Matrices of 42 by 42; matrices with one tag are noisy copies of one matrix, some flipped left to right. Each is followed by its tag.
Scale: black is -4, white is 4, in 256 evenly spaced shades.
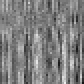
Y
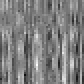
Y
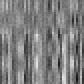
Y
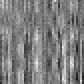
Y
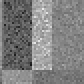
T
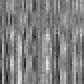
Y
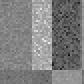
T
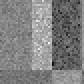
T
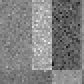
T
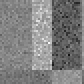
T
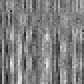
Y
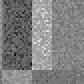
T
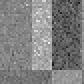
T
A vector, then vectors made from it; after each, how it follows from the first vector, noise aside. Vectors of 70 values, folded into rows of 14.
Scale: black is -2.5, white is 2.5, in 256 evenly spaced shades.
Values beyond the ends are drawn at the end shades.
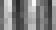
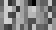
sign-scrambled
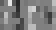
partly zeroed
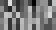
sign-scrambled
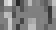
partly zeroed
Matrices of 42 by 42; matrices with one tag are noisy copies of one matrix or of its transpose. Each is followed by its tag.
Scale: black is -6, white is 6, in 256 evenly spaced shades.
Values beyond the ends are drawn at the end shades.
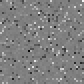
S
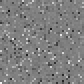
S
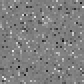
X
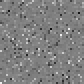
S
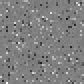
X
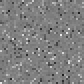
S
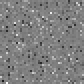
X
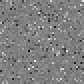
S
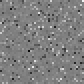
S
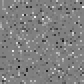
X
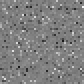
X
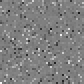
S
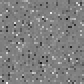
X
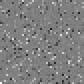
S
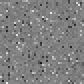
X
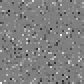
S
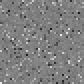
S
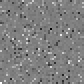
S
